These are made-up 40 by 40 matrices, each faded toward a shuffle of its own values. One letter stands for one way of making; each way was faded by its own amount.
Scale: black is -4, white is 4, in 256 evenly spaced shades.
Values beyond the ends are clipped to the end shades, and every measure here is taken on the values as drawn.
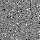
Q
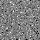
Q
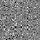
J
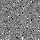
Q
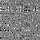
J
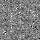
Q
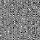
J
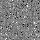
Q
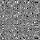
J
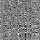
J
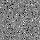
Q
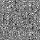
J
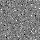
Q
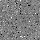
Q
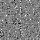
Q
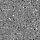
Q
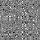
J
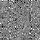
J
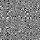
J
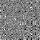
J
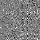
J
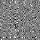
J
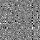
J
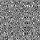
J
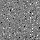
Q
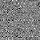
J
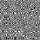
J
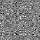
J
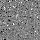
Q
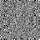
J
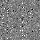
Q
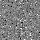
Q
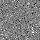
Q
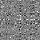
J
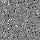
Q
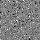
Q
